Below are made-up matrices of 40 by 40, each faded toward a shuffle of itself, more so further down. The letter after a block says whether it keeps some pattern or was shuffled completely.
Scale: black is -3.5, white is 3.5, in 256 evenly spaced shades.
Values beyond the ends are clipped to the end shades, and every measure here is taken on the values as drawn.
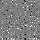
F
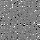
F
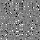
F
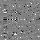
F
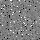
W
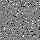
W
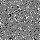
W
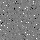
W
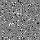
F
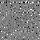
F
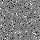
W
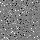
W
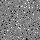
W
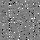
F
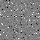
F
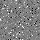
W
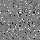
F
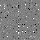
F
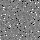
W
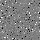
F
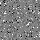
F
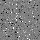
W
